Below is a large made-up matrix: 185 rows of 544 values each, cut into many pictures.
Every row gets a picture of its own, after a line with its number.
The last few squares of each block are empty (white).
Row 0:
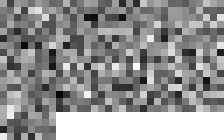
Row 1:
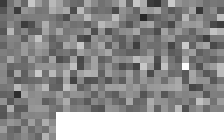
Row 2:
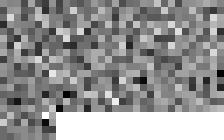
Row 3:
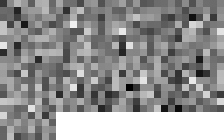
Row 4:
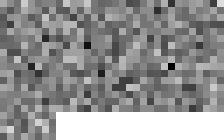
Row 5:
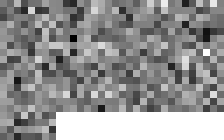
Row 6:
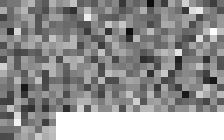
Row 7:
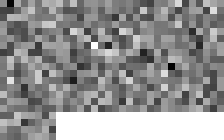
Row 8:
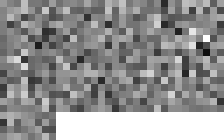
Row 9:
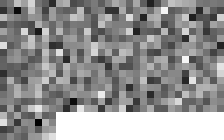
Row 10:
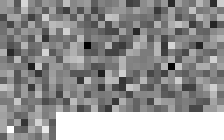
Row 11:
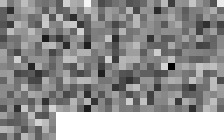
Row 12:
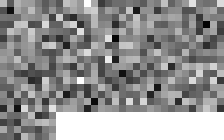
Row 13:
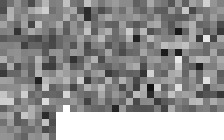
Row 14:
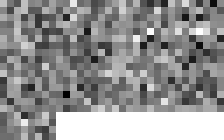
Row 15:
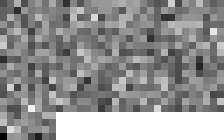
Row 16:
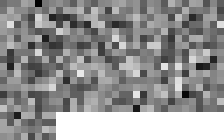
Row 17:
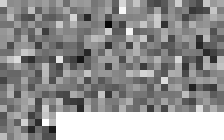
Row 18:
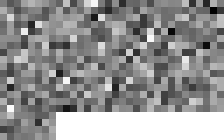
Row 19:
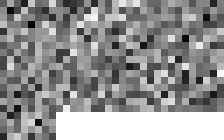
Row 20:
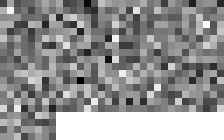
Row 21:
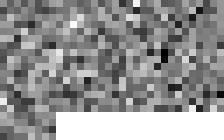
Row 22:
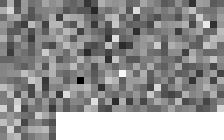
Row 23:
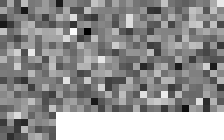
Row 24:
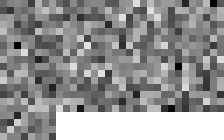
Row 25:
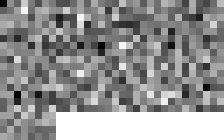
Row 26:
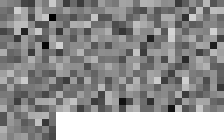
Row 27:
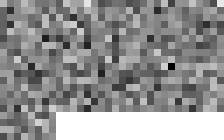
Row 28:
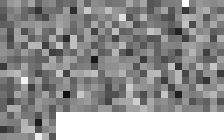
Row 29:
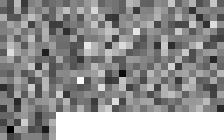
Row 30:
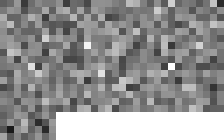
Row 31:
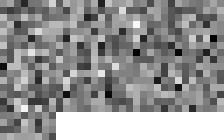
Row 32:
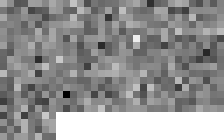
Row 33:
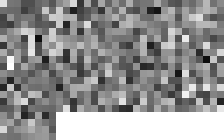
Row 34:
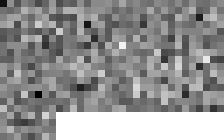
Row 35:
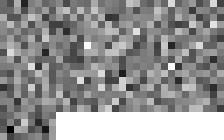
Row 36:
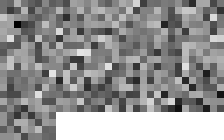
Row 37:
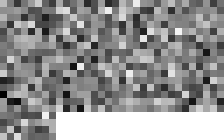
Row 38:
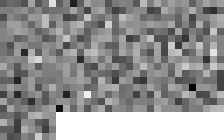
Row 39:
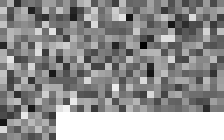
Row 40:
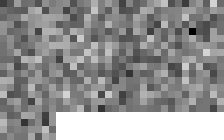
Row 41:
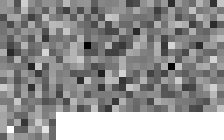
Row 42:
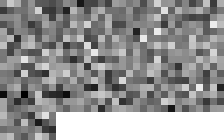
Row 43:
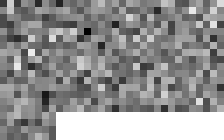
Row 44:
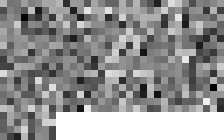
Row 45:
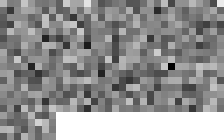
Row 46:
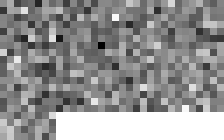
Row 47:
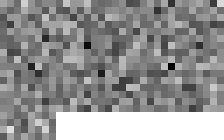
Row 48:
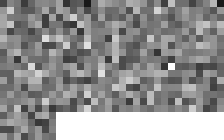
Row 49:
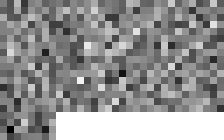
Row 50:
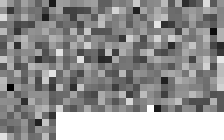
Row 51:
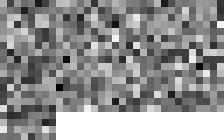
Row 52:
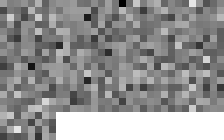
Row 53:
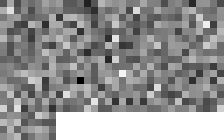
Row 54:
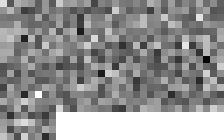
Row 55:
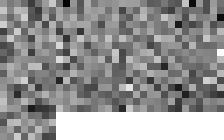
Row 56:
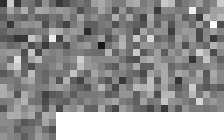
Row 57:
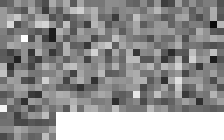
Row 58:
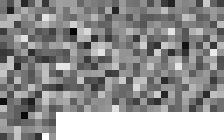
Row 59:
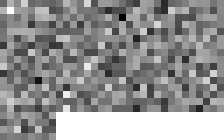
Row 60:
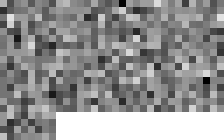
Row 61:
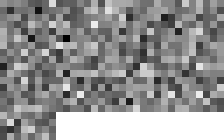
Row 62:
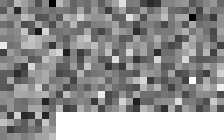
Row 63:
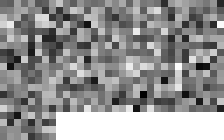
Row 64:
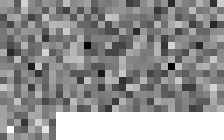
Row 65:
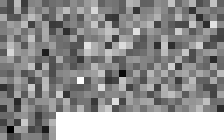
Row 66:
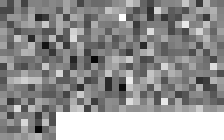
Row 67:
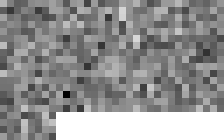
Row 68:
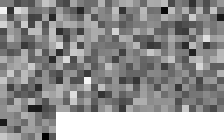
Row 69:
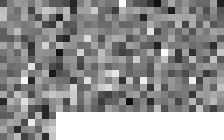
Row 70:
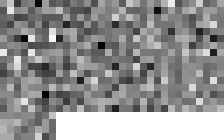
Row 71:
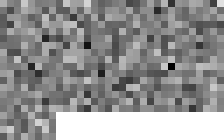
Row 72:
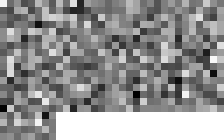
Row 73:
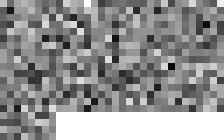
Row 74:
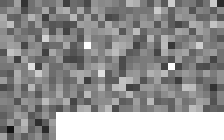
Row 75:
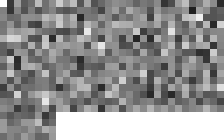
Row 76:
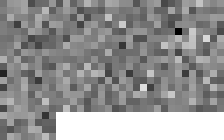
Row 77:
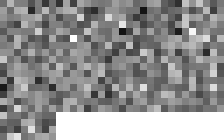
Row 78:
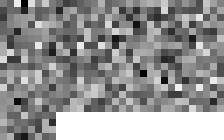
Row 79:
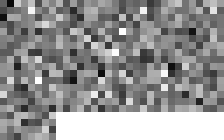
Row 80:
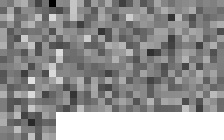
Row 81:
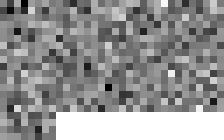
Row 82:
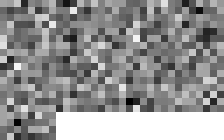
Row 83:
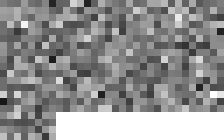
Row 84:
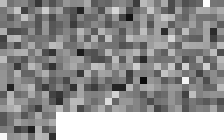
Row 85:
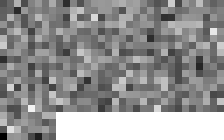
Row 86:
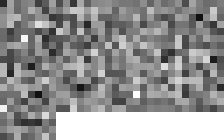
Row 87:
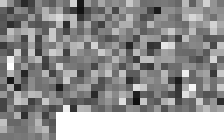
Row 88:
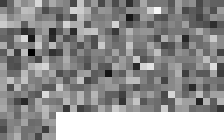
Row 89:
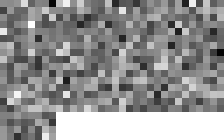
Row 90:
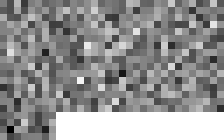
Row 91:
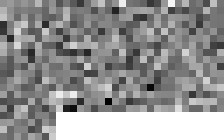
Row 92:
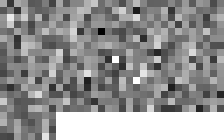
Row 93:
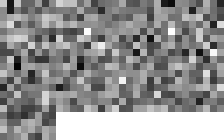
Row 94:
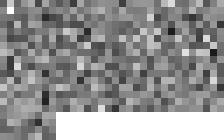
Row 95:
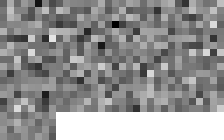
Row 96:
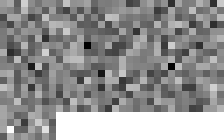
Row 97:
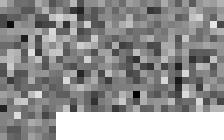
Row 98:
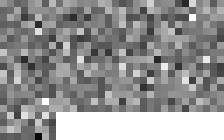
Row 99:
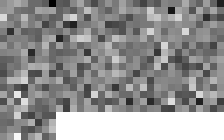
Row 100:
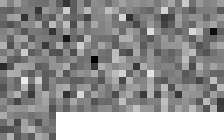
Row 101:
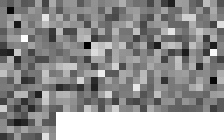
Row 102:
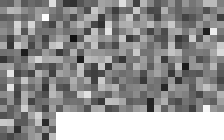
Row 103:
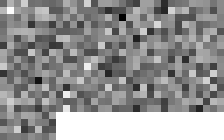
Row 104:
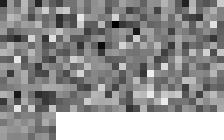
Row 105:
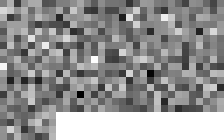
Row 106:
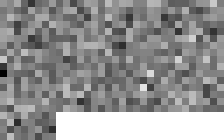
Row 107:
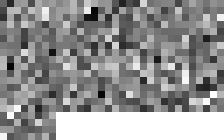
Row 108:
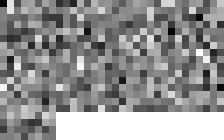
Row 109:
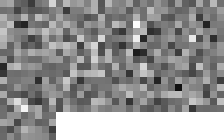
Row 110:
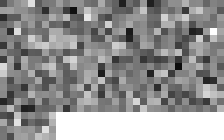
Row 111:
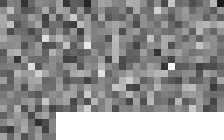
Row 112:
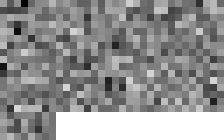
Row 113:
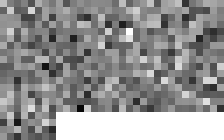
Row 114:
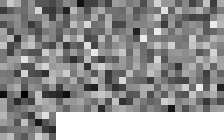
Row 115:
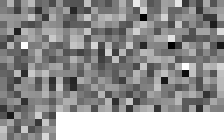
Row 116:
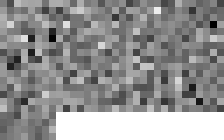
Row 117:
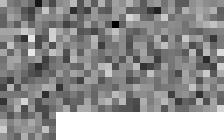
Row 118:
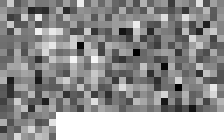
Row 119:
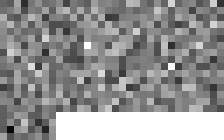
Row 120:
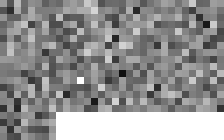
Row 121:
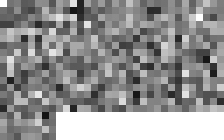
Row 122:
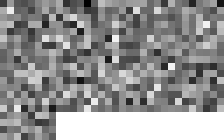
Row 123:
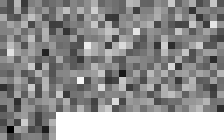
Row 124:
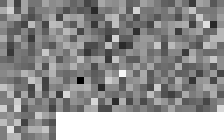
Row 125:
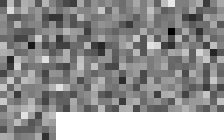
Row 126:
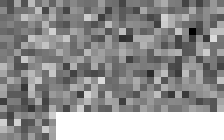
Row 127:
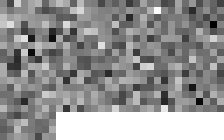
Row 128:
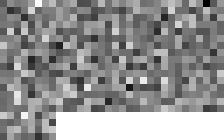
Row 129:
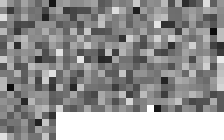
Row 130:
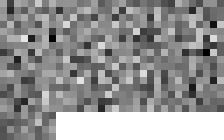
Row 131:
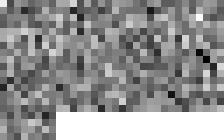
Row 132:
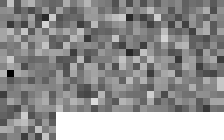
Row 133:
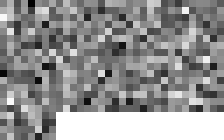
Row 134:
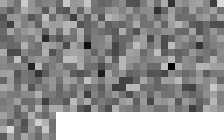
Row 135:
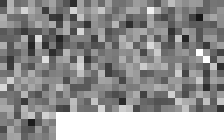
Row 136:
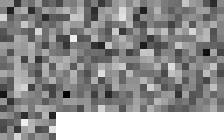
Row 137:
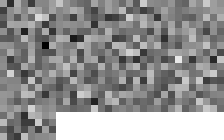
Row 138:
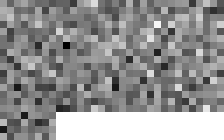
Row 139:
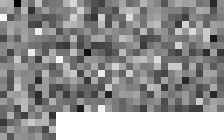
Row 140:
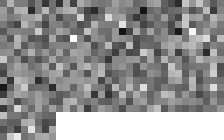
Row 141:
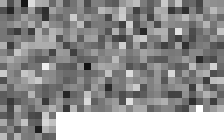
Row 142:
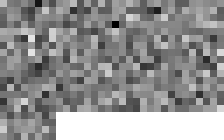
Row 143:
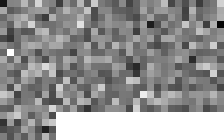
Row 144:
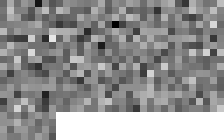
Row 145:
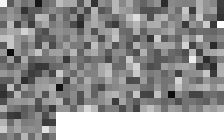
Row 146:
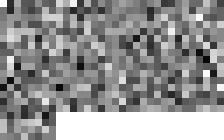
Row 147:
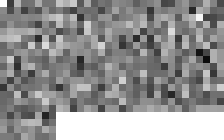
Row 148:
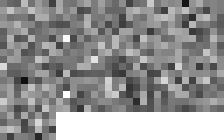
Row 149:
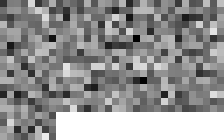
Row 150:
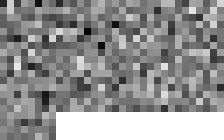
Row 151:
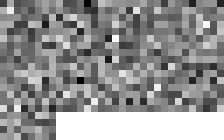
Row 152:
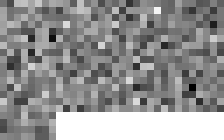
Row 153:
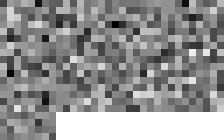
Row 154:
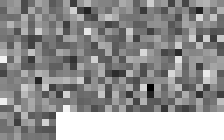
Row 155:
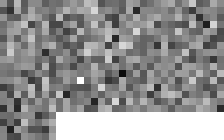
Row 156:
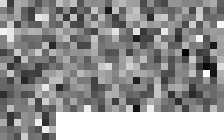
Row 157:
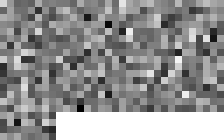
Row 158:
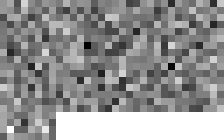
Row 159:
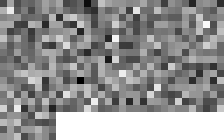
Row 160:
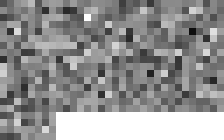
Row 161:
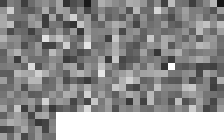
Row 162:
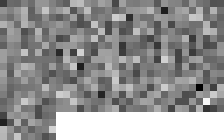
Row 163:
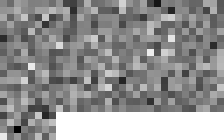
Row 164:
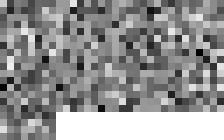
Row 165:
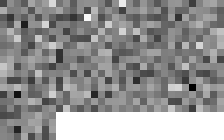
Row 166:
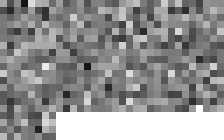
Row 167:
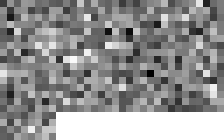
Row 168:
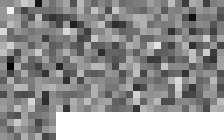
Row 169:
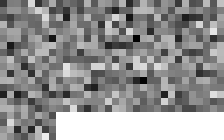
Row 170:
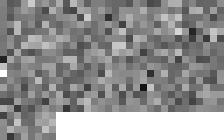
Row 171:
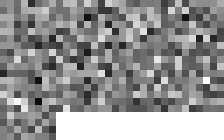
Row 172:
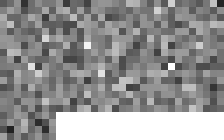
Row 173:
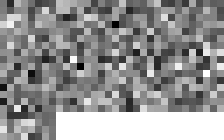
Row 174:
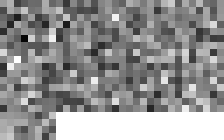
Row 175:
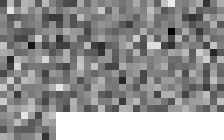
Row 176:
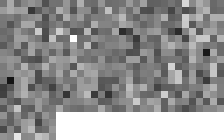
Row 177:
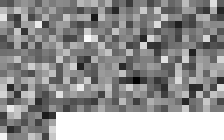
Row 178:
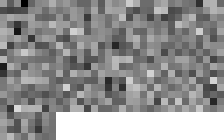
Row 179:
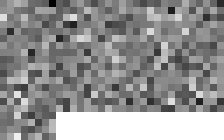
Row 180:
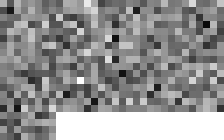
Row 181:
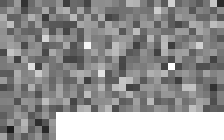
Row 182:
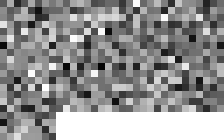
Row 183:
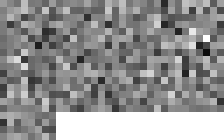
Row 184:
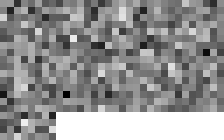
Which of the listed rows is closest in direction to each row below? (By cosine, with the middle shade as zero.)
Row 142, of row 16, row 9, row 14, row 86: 16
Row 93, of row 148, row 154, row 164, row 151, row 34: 164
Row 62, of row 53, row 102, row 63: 53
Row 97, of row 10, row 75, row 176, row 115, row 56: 56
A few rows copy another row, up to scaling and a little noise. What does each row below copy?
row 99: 179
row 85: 15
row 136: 184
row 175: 125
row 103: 59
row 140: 77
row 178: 112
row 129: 50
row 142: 117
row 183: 8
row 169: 149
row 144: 95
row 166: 141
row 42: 114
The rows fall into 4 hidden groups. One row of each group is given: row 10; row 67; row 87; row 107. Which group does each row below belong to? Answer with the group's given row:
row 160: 67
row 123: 10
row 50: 107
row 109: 67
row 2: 107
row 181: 10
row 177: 107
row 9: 107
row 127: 87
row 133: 67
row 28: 67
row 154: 67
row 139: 67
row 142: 87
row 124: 10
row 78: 67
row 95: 87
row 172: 10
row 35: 10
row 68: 107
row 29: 10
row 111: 10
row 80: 107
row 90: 10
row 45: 10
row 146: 87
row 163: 107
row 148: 67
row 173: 87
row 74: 10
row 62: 107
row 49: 10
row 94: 87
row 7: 67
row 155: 10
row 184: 67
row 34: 87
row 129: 107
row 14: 67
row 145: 87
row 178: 67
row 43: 87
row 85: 107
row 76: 67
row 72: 87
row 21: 107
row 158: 10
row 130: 87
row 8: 67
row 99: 107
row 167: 67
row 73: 10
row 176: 67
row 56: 87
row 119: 10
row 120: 10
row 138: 107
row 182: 107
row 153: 87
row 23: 87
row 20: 10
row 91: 107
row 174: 87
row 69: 107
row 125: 87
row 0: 107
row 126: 67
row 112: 67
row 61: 67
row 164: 87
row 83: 107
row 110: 67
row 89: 107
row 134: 10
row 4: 10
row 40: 67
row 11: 10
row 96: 10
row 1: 107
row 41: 10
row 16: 87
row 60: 107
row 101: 87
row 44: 67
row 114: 107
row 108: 87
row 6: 67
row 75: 87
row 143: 87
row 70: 87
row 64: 10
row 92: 107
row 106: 67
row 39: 107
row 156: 87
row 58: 87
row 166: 67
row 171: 67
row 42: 107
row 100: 67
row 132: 107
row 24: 107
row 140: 67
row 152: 87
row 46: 87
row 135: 87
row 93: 87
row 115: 107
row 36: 107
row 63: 87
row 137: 107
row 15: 107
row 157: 67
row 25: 87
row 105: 67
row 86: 87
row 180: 10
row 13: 67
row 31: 67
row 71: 10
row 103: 67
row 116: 87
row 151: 10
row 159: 10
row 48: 10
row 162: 107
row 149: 107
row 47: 10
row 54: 87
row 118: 67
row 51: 87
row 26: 107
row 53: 10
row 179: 107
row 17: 67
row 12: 10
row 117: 87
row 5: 67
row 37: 67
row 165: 107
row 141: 67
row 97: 87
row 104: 87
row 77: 67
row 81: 67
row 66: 67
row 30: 10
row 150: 87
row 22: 10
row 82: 67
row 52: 107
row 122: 10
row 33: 87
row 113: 67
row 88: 87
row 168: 87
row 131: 87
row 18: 107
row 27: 10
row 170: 67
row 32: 67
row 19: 107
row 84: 107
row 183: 67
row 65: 10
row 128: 107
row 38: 107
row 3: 107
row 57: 87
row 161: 10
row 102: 107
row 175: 87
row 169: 107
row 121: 87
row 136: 67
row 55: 107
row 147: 87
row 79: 67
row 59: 67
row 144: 87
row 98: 107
